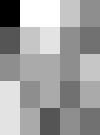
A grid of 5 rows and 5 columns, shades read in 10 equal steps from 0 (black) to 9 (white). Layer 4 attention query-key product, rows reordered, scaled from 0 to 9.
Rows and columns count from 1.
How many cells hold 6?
5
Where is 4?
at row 2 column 5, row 4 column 4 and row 5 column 5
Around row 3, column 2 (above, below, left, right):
7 5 5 6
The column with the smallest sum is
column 1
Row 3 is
5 6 6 5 7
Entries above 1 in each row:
4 5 5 5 5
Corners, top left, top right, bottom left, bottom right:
0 5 8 4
